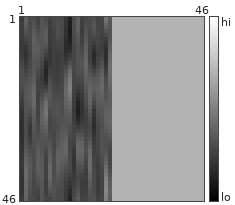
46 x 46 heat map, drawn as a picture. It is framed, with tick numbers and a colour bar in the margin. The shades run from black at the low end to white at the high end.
It is made of 1 by 2 panels. Panel 1,1: low, streaked downward. Panel 1,2: high, flat.
